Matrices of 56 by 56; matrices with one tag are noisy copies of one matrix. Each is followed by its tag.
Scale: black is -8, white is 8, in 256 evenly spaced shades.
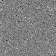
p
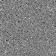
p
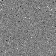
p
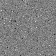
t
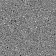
t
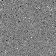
p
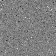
p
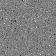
t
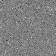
p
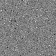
t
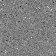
p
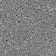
p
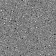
t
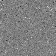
p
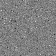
t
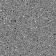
t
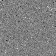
p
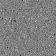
t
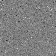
p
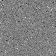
p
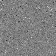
p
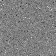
p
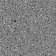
t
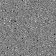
t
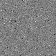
t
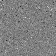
p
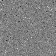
p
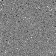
p
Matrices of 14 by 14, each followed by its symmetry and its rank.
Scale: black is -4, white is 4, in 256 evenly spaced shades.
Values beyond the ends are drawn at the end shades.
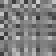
antisymmetric, rank two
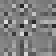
antisymmetric, rank two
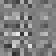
neither, rank two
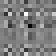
neither, rank two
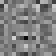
neither, rank two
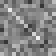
symmetric, full rank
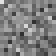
symmetric, full rank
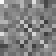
symmetric, rank three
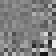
antisymmetric, rank two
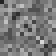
symmetric, full rank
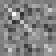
symmetric, rank three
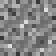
symmetric, full rank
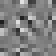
antisymmetric, rank two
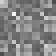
symmetric, rank three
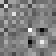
symmetric, rank three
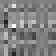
neither, rank two
